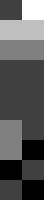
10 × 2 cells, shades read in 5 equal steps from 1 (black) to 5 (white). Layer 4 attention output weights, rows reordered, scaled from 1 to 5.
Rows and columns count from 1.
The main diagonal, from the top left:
2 4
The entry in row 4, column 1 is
2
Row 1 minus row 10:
0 4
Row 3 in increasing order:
3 3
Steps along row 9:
up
